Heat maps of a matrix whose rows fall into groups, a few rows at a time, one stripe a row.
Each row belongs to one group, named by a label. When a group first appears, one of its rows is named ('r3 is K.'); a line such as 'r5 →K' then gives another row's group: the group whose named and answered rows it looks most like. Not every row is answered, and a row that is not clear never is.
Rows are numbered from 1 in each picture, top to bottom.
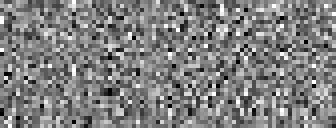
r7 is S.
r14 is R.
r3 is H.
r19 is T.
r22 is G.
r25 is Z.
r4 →S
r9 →H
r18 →T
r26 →H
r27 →Z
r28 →R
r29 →R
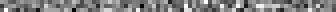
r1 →Z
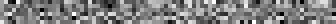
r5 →S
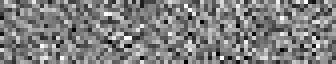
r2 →H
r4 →Z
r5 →R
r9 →R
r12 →G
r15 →H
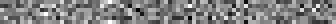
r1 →Z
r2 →G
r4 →H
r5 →G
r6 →Z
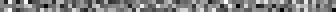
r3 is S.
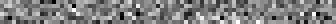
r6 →H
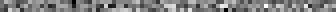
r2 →S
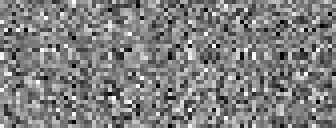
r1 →T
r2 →G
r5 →H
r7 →Z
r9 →H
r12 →G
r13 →G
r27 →T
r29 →T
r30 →G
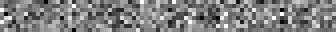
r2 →T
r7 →G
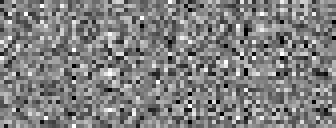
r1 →R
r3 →R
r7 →H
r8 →H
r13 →T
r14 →R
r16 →G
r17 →S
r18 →Z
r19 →Z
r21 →T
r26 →G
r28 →Z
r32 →T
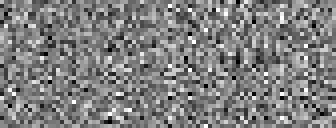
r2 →R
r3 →G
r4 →S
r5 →S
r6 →R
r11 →T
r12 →S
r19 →S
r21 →S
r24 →R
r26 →T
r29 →Z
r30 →R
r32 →Z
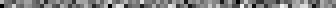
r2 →R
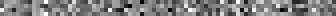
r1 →H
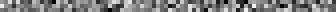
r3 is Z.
